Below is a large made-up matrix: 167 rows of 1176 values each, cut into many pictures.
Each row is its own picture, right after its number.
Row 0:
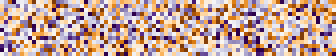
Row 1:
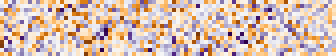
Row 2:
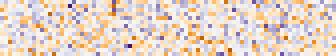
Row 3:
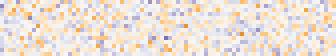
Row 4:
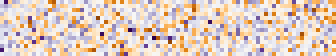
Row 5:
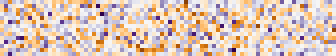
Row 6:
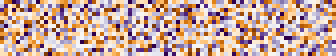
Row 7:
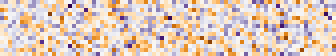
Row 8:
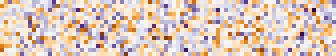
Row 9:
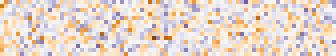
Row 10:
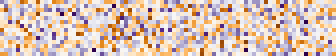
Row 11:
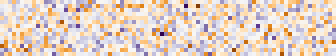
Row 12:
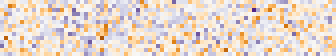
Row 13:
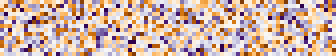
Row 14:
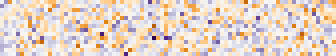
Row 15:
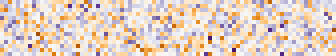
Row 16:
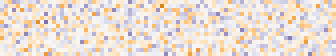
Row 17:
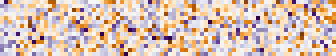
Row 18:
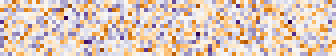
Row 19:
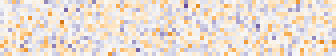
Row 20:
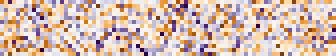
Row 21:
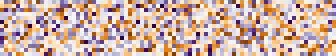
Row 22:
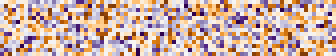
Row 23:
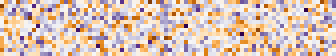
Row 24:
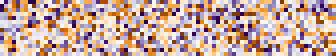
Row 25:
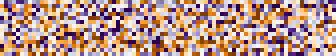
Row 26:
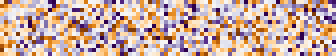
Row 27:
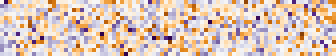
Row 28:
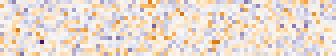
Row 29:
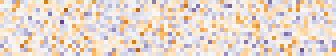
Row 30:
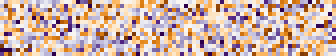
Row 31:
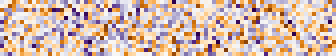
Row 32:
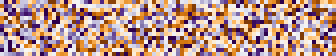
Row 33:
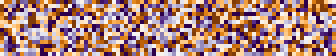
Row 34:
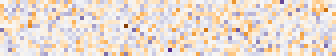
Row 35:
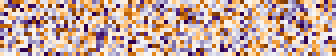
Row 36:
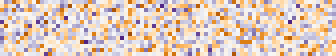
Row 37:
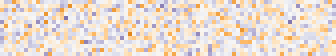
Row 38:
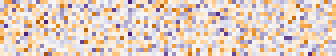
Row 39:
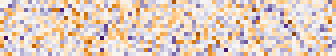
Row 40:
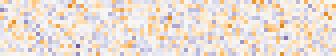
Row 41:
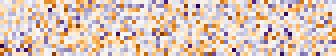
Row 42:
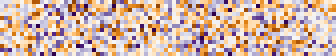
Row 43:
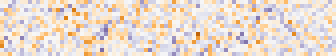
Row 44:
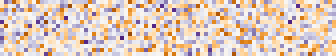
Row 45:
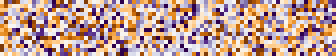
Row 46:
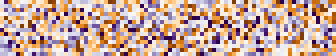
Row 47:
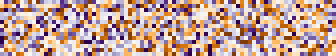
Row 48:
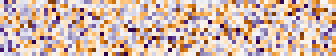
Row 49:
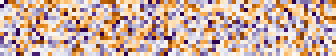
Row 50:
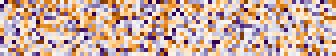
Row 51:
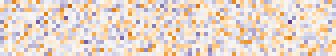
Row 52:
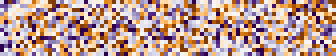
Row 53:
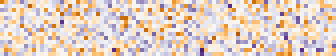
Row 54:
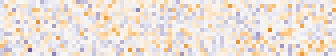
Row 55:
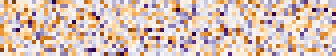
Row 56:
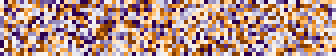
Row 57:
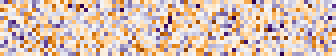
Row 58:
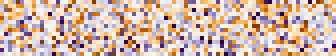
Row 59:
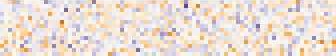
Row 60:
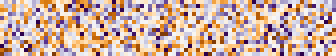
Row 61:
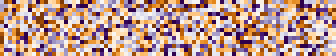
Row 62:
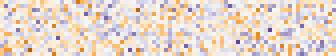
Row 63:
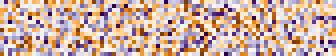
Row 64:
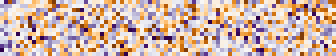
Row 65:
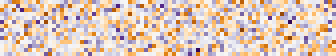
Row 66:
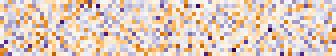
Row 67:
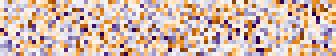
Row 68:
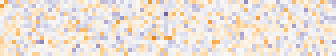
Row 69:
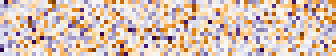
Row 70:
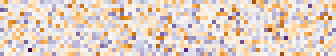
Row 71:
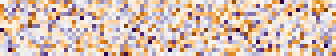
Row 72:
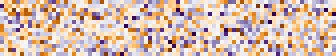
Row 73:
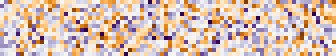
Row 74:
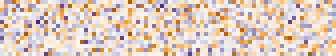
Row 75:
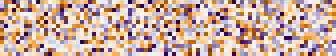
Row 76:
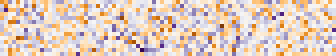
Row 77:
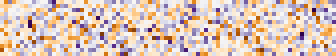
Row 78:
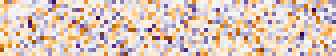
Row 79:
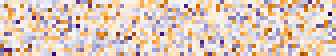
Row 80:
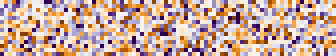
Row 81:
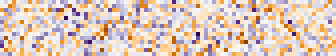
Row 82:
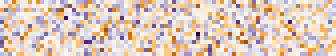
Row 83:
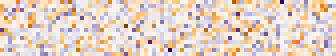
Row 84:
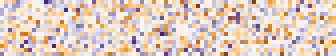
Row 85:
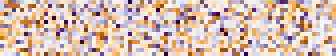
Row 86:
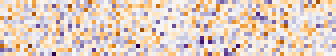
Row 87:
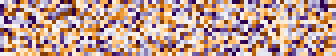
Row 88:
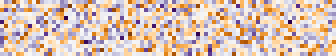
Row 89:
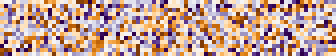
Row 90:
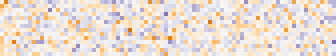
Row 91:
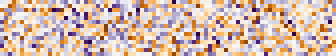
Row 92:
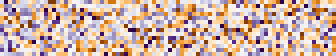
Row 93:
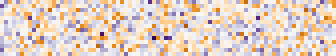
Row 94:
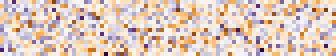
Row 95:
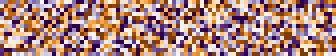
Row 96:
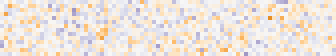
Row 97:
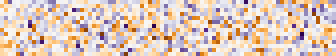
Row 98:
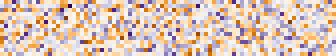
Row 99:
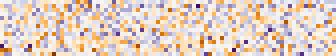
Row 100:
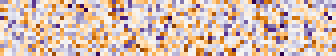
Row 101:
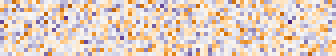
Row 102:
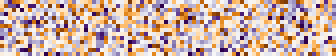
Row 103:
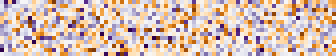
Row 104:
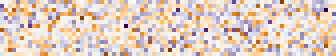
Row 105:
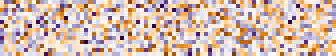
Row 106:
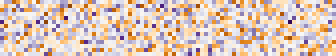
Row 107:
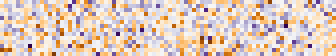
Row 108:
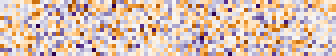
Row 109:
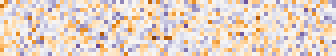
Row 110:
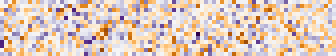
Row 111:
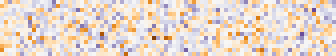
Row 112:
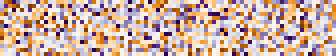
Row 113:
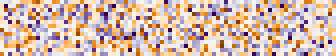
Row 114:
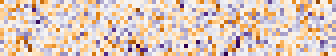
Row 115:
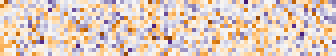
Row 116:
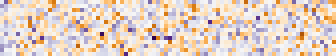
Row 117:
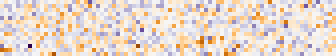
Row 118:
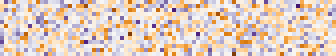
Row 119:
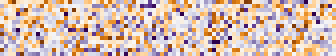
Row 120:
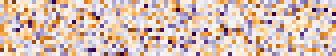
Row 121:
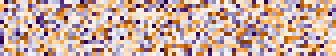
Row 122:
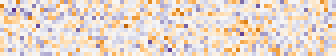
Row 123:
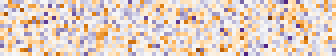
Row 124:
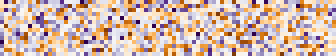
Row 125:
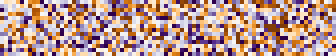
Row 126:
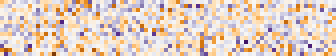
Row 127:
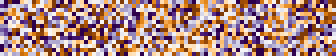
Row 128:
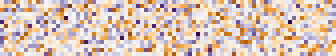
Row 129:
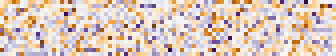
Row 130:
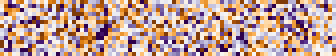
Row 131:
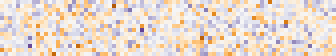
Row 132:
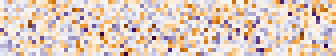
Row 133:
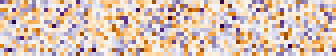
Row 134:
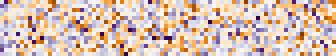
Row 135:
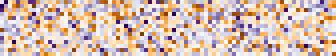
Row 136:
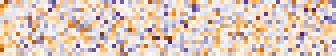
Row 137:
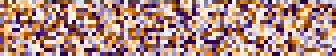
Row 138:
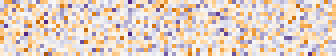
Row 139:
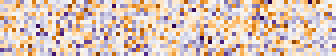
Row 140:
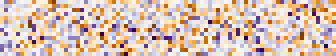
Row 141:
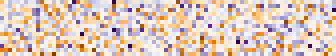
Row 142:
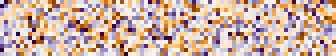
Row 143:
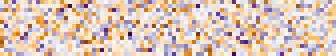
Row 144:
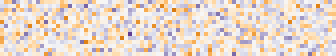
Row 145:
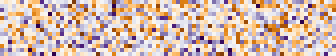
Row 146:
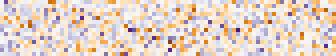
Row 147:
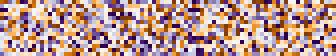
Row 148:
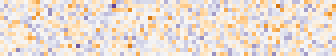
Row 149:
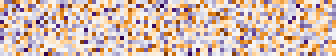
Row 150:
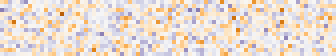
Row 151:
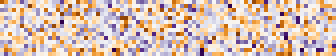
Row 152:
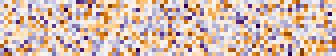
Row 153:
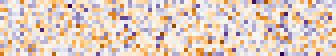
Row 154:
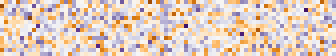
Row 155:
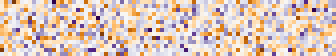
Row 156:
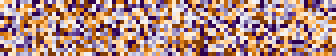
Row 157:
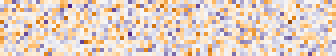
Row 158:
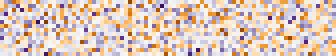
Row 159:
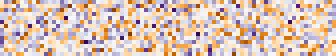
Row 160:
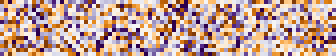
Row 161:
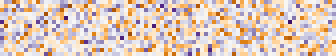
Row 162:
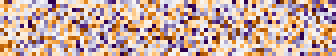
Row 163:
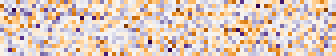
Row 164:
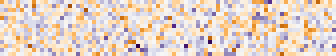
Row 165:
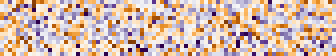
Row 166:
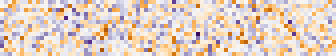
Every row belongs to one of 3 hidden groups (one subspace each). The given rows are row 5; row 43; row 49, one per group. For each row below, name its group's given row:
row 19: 5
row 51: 43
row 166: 43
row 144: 43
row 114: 5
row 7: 5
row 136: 49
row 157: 43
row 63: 5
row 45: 49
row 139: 5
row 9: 49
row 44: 43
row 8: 49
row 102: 43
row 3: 49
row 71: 49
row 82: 43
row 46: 49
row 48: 49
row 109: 49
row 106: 43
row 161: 43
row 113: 5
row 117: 5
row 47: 43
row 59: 5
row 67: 49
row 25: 5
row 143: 43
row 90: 49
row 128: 43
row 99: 5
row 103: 49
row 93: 49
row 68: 49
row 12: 43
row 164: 5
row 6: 43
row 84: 5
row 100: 5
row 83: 49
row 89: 5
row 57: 5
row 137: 49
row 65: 43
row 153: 5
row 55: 49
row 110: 43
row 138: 43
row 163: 49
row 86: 5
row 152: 5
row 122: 49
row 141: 5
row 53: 5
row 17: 49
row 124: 43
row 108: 5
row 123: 43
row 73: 49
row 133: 5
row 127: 49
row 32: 49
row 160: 5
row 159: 43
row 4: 49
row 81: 43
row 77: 49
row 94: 49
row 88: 43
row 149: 43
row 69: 49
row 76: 5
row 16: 43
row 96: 43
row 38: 43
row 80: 5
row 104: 49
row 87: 49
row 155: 49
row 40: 5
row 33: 49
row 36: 43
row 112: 43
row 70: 5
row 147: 5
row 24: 49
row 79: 5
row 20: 5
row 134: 49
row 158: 43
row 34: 49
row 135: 49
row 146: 49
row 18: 43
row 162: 49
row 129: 49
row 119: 49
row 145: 5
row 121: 43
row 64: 49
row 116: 49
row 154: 49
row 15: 5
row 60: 5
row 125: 5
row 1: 43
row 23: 49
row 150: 5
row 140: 49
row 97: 49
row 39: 43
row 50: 49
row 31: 43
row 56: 43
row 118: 43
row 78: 49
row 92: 49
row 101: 43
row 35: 43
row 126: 5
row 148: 5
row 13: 43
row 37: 43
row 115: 49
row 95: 5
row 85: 43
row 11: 5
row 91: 43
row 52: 49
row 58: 5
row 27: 49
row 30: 5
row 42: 5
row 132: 49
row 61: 43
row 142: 49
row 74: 43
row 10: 5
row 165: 5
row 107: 5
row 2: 5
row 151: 5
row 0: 49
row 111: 49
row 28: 49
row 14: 49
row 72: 49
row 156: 5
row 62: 5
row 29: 5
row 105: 43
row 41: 5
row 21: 43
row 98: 43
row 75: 43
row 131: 5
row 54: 5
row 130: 43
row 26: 49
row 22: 5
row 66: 5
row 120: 49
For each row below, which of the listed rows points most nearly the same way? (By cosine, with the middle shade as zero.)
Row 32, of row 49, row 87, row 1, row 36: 49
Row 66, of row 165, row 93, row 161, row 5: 5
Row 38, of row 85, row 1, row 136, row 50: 85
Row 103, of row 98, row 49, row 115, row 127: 127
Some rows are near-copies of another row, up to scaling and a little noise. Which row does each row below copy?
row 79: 30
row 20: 160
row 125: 145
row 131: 156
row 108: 42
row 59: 19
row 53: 151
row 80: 84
